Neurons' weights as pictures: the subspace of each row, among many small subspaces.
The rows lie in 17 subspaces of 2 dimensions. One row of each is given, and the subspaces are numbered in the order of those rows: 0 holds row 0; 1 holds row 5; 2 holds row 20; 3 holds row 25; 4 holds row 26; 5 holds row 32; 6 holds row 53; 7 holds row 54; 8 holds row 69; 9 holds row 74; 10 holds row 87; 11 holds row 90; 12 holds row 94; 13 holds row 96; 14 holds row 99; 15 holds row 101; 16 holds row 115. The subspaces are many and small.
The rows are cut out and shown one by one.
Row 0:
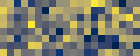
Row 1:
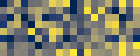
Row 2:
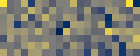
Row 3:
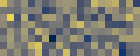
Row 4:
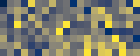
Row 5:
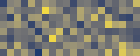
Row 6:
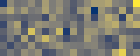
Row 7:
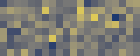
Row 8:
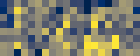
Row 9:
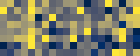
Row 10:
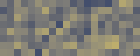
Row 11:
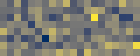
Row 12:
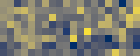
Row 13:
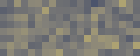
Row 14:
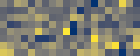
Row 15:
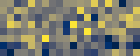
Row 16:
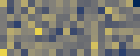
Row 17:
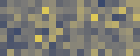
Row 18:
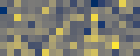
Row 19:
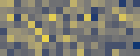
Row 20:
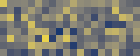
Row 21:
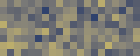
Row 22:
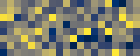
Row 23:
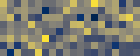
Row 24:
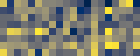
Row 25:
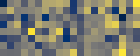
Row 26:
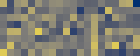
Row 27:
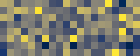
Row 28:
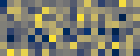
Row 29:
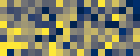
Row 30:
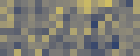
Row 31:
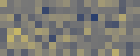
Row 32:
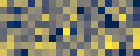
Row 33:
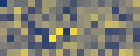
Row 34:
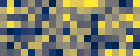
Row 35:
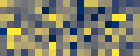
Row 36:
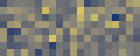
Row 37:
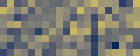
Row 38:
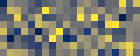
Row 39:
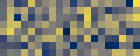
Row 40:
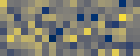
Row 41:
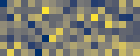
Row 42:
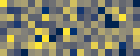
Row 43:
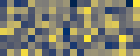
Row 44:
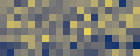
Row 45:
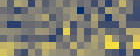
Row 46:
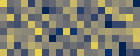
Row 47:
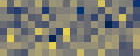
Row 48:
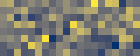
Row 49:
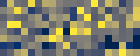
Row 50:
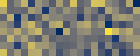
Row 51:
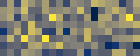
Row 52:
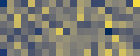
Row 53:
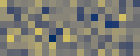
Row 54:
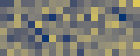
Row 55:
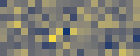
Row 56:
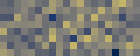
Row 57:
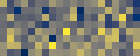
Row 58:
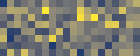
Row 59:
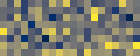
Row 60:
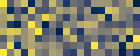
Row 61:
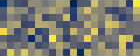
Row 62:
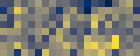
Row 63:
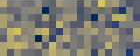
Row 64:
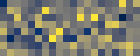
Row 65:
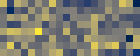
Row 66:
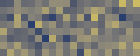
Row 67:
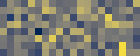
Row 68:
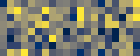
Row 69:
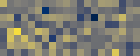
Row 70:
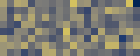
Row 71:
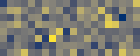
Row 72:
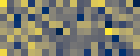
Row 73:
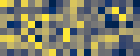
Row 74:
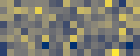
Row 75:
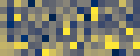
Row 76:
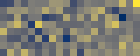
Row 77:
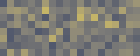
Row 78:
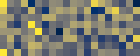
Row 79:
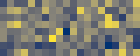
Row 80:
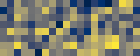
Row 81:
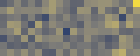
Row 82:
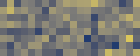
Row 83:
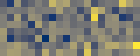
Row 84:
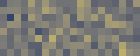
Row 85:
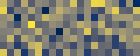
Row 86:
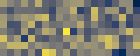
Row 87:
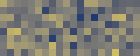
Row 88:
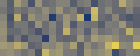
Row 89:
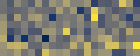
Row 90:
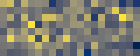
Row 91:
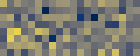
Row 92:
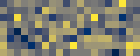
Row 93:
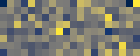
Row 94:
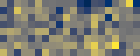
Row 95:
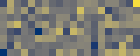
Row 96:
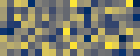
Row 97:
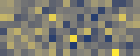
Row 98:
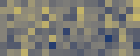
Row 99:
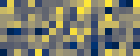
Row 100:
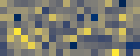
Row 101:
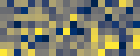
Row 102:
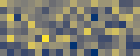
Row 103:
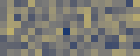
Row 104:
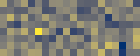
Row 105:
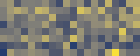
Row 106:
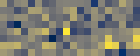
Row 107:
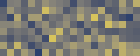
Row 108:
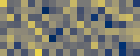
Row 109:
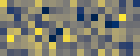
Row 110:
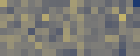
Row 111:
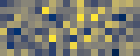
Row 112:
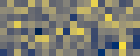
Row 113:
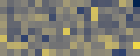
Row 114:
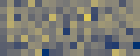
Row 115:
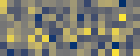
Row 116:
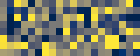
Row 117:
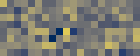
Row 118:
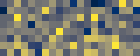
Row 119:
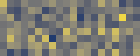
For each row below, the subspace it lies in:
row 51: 3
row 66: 7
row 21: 9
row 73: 11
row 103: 13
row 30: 12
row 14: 1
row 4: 12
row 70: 13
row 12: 6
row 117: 2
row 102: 2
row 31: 8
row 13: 0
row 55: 2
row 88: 7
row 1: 3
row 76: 7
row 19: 7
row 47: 6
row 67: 15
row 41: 1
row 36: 10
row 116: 13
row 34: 0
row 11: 3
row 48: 15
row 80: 14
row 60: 0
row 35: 10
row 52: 14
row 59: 3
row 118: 4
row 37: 4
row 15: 5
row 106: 2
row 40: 6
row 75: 7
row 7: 10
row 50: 14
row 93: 12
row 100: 8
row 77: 8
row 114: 7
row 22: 10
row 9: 16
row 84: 15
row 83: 11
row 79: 5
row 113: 11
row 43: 13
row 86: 11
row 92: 8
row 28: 16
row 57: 16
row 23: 1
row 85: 4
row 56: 10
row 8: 12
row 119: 16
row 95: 4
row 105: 9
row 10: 14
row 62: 12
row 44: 5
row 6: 3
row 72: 14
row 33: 2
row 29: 9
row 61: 13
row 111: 10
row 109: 6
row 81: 11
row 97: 10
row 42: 5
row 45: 5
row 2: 12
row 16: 4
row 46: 1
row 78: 0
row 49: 2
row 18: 4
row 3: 15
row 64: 6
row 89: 11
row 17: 9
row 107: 1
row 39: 13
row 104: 15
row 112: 15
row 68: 16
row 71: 5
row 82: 0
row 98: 16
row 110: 3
